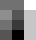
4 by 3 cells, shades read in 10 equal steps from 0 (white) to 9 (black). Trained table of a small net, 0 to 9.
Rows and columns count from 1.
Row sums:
10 12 14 17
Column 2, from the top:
5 6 7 9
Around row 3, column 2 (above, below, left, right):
6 9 5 2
